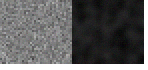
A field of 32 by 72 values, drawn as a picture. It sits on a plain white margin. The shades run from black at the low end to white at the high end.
It is made of 1 by 2 panels. Panel 1,1: middling, fine-grained. Panel 1,2: very low, blotchy, faint in contrast.
